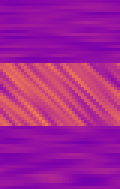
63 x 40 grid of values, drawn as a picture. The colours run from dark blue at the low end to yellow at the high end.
It is made of 3 by 1 panels. Panel 1,1: low, streaked across, faint in contrast. Panel 2,1: middling, slanting down to the right. Panel 3,1: low, streaked across, faint in contrast.
